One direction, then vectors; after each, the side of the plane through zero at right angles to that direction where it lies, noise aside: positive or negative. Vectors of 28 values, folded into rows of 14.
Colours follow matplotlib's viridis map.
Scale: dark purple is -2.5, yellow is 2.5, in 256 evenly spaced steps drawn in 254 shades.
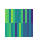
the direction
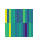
positive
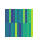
negative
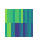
positive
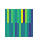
positive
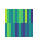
positive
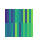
negative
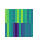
positive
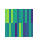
positive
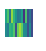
positive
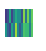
negative
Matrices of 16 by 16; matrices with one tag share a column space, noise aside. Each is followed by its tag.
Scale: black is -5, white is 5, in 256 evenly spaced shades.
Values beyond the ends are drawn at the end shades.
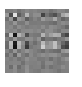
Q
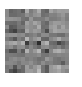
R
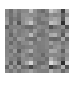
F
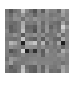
R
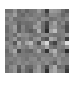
R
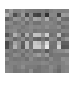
Q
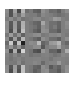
R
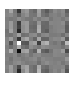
R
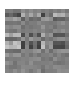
Q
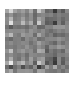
F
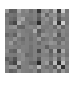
F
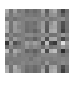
R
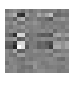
Q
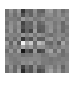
R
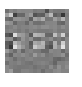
Q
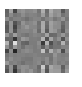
R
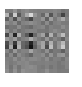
Q
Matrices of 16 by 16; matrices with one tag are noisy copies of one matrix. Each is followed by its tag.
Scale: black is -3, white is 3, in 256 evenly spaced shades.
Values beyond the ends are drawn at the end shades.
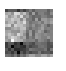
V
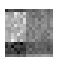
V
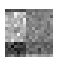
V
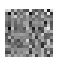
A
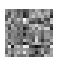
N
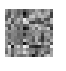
N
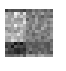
V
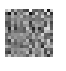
A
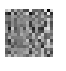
A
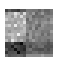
V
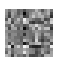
N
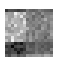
V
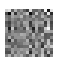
A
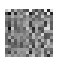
A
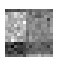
V
